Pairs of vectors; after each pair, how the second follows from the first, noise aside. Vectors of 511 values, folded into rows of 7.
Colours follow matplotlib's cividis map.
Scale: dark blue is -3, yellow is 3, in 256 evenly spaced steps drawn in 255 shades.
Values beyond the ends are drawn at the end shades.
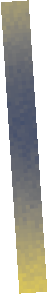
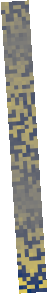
sign-scrambled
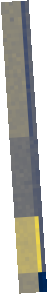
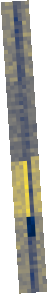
wrapped around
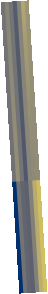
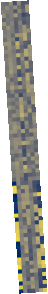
sign-scrambled
